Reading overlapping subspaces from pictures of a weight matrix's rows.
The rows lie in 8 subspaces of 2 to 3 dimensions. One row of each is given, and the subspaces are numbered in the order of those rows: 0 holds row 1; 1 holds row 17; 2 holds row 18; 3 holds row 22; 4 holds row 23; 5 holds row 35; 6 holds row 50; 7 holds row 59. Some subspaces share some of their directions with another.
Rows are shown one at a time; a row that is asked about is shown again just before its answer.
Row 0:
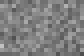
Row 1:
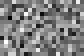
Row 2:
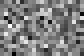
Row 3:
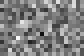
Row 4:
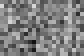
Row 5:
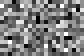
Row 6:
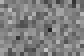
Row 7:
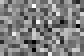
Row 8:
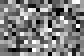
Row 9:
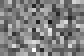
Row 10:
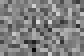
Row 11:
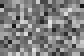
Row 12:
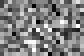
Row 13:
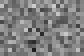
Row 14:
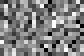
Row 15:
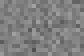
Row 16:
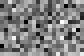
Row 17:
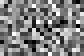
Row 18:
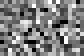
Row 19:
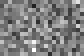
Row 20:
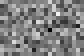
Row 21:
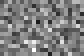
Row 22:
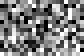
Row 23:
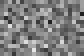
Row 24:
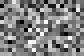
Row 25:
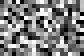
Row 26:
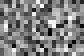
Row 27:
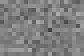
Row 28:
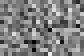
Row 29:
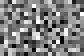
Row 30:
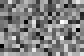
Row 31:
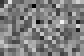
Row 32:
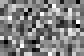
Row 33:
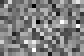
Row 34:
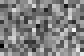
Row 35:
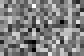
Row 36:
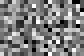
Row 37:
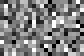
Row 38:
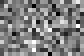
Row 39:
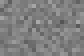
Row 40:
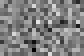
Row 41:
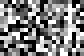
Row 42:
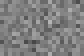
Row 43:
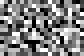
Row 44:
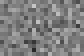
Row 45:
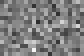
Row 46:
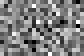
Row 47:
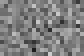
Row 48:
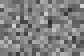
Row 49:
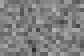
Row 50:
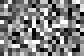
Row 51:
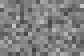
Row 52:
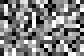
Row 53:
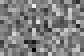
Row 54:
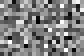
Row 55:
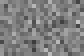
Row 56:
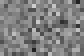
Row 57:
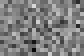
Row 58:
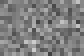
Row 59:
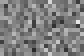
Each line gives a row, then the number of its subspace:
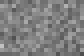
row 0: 3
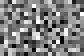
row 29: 0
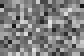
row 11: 6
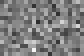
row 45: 5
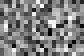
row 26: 7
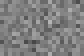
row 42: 6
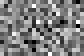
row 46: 1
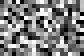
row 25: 4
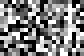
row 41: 5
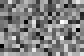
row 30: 3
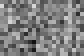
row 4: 5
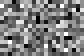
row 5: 2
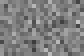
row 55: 7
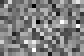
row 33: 1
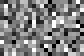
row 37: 7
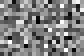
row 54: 2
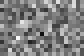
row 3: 2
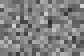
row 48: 6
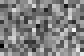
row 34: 3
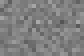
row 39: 1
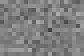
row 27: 5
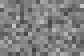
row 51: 6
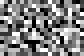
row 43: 4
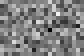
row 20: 5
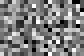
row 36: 2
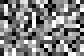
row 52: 7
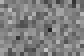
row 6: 2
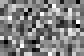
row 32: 0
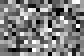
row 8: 5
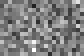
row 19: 5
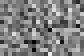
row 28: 1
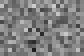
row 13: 2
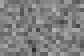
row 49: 6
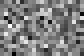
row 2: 4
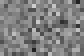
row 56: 4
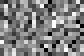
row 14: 7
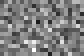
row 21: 4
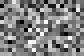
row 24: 2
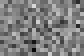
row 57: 5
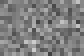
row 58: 0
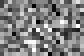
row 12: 6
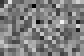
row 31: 1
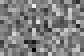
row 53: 3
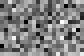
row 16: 3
